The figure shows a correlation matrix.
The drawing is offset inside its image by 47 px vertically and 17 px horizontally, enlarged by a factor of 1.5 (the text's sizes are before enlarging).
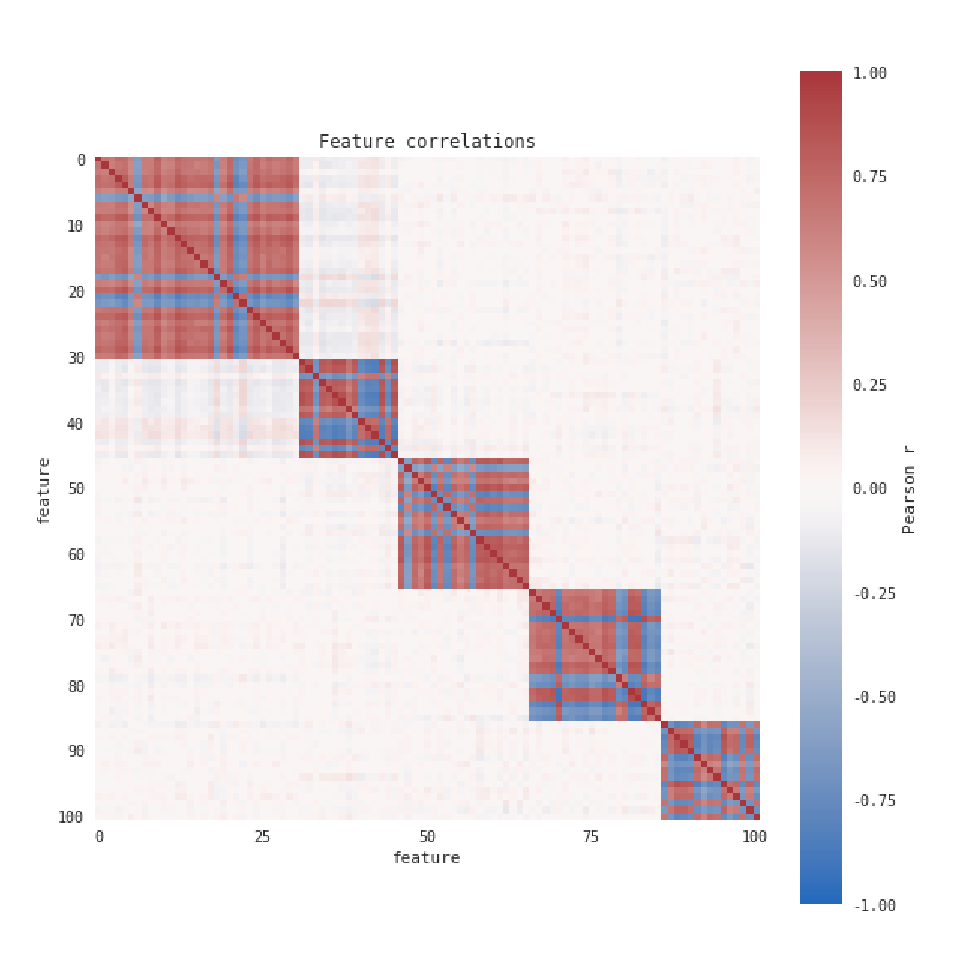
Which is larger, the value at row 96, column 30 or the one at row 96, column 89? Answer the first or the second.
the second
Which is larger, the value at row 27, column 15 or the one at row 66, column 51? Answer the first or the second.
the first
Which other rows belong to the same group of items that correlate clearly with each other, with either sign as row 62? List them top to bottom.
46, 47, 48, 49, 50, 51, 52, 53, 54, 55, 56, 57, 58, 59, 60, 61, 63, 64, 65
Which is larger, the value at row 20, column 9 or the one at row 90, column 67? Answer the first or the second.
the first
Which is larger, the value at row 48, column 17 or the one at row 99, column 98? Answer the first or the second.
the first
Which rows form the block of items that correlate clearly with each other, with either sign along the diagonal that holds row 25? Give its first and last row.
0 to 30
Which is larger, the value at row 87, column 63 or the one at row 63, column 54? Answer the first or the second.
the second
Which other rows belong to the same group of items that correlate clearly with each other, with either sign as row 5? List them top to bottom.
0, 1, 2, 3, 4, 6, 7, 8, 9, 10, 11, 12, 13, 14, 15, 16, 17, 18, 19, 20, 21, 22, 23, 24, 25, 26, 27, 28, 29, 30
